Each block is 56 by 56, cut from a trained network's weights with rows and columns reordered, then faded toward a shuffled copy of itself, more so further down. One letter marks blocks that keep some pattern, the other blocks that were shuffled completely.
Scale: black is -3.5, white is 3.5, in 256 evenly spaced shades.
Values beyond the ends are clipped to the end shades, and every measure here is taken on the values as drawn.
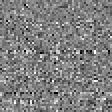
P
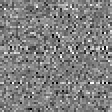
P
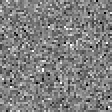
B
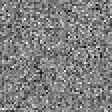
B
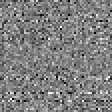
P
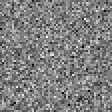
B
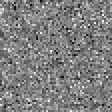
B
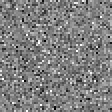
B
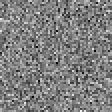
B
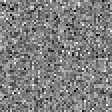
B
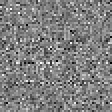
P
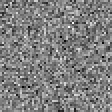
B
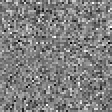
P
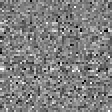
P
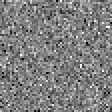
B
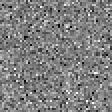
B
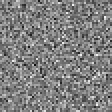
B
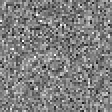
B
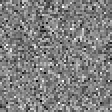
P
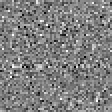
P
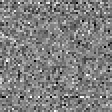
P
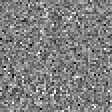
B
